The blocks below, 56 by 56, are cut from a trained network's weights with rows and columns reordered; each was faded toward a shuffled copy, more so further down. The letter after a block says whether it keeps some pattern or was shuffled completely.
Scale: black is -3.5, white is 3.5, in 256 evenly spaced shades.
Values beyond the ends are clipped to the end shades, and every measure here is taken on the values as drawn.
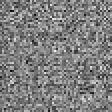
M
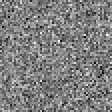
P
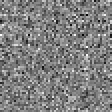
M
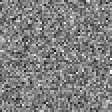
P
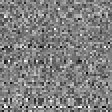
M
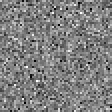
P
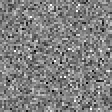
P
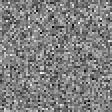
P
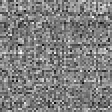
M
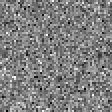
P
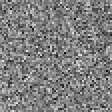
P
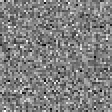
M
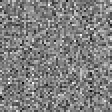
M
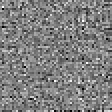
M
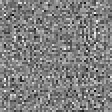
M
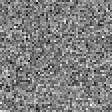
P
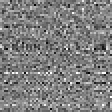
M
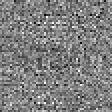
M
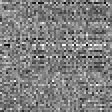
M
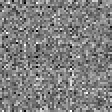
M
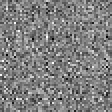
M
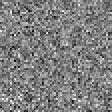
M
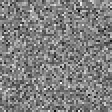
P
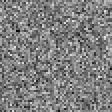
P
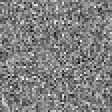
M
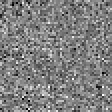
M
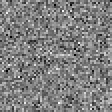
P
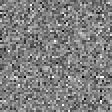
M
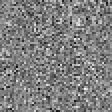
M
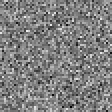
P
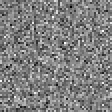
P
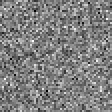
P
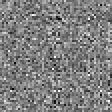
M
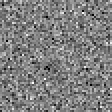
P
